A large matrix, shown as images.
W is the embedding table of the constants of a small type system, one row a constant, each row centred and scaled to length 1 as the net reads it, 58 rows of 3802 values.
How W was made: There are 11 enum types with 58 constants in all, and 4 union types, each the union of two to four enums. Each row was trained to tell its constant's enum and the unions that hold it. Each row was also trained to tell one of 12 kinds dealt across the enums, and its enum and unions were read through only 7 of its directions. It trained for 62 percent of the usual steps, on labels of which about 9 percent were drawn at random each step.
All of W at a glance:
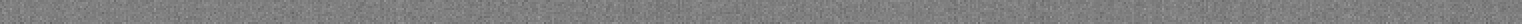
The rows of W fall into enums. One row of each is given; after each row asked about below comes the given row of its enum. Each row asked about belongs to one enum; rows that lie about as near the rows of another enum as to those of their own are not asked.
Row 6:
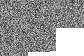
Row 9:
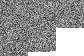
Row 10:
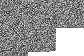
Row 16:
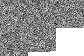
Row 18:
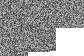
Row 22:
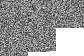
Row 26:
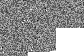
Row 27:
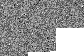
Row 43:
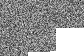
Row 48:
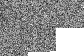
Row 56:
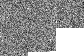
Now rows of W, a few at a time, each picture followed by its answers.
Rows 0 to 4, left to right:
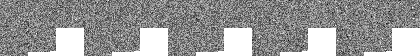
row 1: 56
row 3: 22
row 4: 43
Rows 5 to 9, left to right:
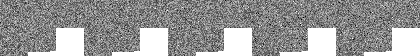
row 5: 16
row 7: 22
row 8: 10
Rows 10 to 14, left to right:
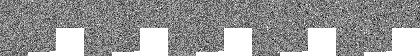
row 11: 16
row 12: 56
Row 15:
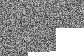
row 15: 18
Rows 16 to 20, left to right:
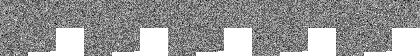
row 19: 56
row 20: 22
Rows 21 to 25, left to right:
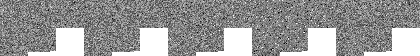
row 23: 48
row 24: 10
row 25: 22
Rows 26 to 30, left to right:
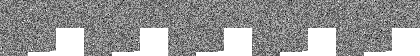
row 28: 18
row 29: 16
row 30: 18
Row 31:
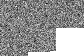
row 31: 6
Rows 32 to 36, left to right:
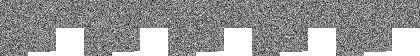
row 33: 6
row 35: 27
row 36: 56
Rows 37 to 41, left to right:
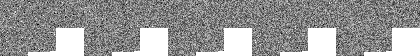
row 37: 26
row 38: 16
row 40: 27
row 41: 16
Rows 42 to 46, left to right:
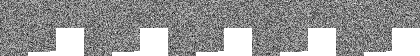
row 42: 18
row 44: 27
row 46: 27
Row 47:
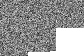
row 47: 27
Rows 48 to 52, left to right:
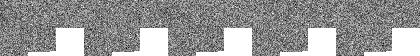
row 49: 43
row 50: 48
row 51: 56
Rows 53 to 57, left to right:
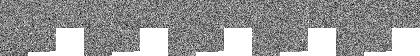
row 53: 10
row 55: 22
